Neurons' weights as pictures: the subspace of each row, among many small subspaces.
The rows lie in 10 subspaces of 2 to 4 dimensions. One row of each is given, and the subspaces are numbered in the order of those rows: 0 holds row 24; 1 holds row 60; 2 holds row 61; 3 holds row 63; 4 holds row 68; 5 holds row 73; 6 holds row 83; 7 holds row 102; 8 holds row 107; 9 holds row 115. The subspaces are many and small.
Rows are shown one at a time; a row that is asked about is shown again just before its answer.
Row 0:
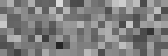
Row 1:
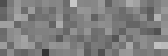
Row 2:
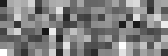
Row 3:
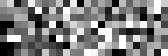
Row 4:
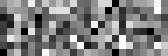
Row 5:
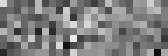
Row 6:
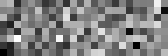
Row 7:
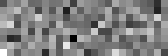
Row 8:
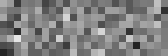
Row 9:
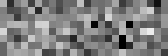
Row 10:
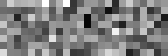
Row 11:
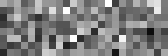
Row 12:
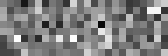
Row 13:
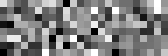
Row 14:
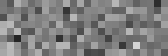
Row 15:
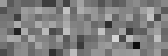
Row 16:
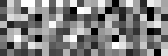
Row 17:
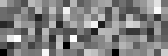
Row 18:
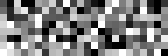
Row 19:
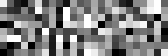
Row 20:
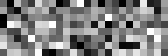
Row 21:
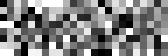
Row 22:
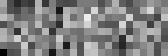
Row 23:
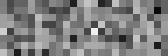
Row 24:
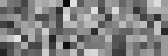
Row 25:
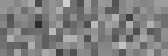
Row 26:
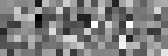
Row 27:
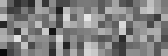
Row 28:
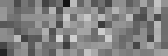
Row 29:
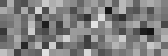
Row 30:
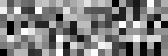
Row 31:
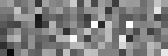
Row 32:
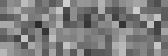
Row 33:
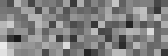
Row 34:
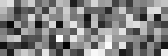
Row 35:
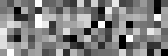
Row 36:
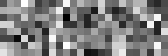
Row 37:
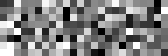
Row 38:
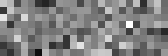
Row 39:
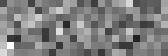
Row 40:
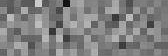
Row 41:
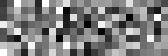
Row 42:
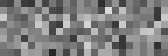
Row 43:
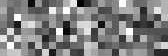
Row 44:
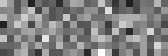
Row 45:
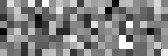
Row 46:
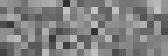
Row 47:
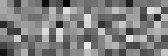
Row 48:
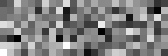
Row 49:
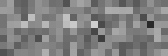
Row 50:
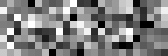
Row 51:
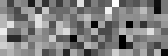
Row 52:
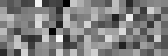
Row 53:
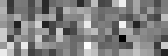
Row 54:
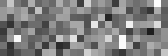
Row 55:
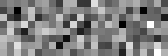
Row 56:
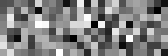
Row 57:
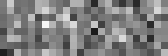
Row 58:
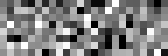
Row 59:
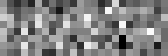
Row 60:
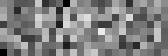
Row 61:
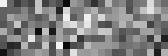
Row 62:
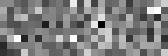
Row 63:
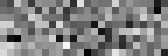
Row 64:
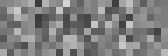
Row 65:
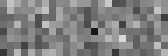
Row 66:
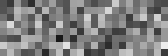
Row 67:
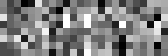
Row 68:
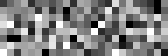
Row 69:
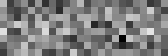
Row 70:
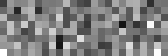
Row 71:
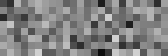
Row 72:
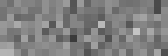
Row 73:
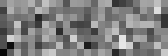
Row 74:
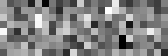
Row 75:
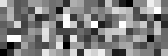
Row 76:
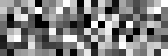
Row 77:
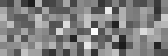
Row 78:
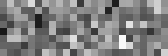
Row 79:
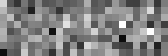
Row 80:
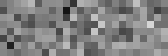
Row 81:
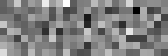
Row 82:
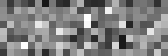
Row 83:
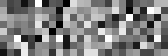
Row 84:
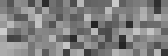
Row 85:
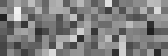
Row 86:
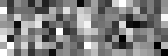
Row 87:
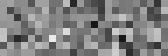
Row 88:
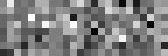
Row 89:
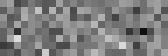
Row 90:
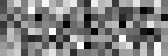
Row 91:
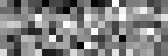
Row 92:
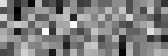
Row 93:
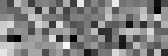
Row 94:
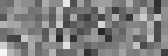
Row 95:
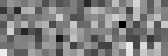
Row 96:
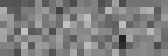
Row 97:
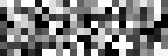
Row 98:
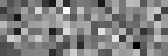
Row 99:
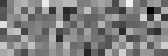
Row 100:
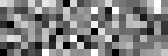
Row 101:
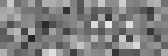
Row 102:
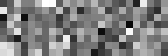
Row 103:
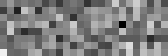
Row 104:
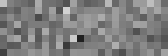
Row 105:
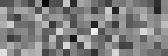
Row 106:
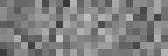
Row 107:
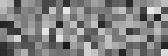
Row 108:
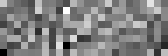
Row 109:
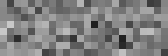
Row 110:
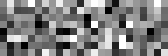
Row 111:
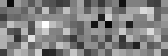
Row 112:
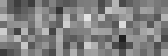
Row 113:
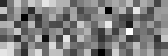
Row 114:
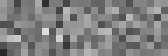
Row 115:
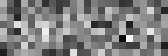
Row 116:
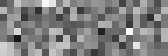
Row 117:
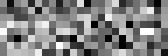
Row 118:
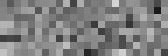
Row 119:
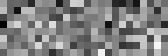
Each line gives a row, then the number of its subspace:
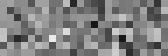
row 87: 8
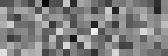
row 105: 0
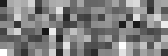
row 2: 2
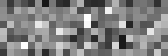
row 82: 8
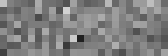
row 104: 2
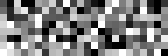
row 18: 8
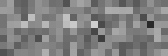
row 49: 5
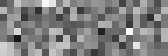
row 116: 7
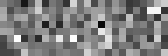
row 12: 6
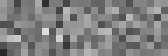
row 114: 3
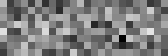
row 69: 9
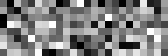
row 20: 7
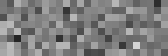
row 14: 9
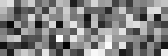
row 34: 8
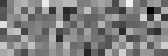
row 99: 8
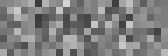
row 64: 1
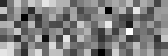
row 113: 7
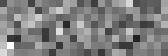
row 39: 5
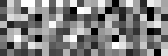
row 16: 8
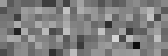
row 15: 7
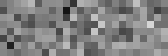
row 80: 5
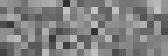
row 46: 0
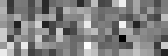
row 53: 5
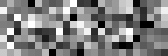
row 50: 5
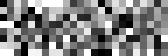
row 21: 7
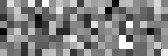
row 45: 3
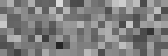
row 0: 7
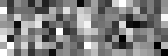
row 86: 5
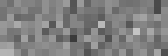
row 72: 1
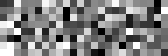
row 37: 9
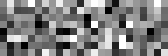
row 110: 8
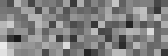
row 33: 3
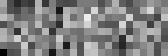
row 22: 4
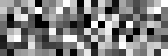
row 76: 6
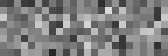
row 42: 0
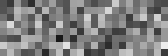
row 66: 8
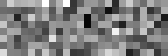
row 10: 8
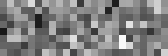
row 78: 3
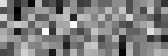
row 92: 2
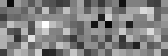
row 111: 7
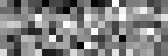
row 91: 2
